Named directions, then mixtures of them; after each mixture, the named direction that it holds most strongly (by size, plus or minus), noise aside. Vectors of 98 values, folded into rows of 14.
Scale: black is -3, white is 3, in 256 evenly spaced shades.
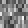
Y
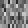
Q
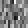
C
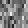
Y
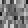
C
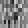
C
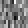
C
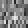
C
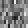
C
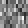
Y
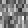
Y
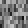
Y
